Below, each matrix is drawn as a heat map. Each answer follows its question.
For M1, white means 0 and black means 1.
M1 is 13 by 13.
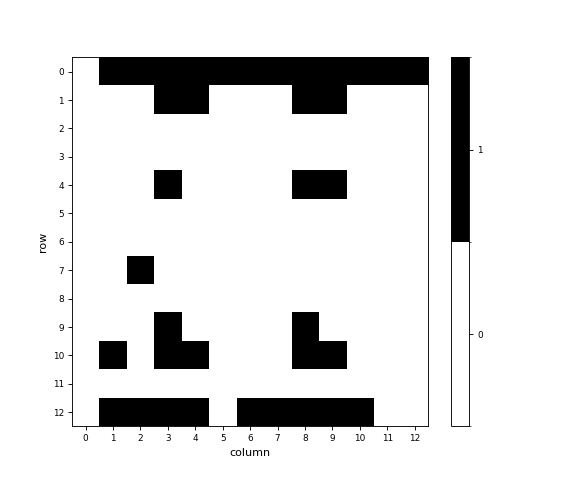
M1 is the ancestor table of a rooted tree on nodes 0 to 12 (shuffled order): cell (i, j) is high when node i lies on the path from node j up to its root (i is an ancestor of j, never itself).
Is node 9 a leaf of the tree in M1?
no
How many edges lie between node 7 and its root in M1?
2
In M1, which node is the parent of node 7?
12
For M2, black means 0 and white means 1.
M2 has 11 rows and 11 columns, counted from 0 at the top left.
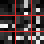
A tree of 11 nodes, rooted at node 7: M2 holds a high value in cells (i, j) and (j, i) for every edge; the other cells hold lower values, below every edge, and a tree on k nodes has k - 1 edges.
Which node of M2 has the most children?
9
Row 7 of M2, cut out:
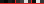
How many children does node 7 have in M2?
2
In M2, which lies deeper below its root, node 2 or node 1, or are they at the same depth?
the same depth
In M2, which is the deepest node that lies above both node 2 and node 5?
9
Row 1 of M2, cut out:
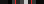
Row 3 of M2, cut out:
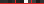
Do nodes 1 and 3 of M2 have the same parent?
yes
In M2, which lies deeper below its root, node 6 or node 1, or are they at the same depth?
node 1
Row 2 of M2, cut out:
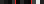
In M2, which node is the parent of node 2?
9
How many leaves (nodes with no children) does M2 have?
8
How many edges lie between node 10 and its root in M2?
2
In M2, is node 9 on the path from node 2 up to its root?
yes
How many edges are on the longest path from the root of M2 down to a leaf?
2
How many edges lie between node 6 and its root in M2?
1
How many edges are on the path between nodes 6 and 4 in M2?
3
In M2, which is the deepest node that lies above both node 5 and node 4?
9
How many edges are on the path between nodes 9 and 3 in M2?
3
